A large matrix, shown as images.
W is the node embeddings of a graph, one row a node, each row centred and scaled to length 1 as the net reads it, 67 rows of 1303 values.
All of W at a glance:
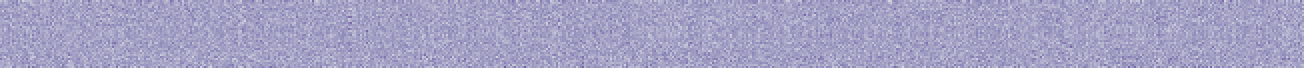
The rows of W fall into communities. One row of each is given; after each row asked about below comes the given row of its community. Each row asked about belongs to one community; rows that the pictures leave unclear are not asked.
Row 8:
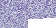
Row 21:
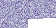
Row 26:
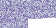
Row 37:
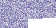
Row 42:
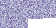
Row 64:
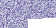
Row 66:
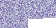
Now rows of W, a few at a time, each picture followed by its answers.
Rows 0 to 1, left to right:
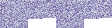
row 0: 37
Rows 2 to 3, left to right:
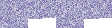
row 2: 66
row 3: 37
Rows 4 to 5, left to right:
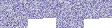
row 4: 8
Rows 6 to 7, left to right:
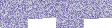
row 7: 42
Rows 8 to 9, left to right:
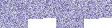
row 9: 66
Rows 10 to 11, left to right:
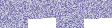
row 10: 26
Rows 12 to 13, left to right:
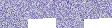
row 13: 26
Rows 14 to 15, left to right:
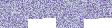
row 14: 8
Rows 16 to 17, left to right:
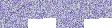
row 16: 66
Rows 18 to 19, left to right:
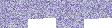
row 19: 26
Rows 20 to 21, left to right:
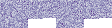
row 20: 37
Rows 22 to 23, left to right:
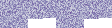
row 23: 66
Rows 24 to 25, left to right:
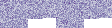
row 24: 42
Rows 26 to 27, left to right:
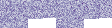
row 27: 42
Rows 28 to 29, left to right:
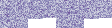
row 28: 64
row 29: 42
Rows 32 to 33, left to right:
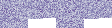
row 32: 26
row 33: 64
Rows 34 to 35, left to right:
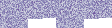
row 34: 66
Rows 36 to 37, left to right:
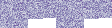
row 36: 8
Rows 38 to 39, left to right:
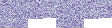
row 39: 42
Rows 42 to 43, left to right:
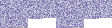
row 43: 42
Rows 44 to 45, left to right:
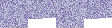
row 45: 26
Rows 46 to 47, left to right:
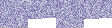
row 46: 26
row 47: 21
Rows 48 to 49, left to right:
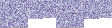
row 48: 37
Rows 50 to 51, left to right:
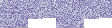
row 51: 66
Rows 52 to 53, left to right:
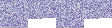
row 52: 8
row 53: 37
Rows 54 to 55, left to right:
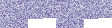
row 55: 42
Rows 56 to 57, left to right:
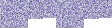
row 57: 64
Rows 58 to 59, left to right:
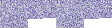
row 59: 8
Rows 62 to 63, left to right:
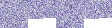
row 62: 66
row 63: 37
